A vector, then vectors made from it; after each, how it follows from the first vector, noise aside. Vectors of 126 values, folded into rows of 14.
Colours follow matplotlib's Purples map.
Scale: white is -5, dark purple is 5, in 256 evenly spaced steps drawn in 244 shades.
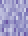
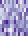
scaled up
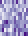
scaled up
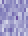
negated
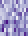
scaled up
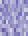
sign-scrambled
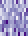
scaled up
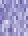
negated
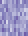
sign-scrambled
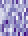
scaled up
